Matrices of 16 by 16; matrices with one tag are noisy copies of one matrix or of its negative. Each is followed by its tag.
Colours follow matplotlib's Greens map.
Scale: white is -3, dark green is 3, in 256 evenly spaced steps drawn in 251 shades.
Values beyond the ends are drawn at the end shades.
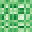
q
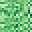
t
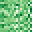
t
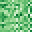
t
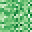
t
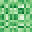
q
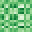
q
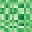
q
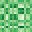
q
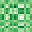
q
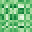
q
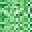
t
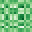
q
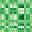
q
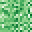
t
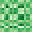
q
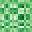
q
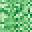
t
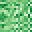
t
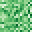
t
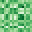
q
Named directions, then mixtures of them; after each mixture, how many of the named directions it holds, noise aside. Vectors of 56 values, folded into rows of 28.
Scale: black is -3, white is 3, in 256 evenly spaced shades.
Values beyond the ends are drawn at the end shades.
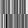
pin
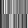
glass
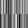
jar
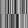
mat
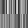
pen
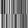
three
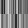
two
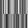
three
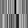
two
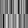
two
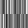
two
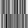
one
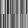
three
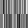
three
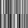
one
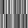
three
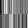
one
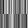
three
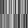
two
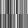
two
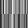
three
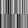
two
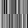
two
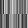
two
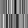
three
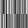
two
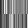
one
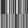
two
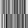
one
